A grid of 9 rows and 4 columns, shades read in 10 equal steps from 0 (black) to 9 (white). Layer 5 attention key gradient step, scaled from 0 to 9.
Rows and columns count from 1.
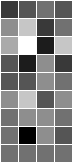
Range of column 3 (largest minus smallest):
4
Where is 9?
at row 3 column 2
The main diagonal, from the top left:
2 7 1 2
